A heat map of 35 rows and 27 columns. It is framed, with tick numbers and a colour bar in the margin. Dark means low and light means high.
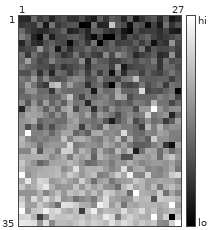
Odd rows or columns: none. Slope: up to the bottom. Grain: fine. Ninth with the highest average: bottom left. Average level on the scale: 50%.
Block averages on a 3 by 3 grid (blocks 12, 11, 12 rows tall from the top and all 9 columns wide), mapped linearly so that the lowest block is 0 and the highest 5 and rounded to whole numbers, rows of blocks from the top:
000 | 322 | 555
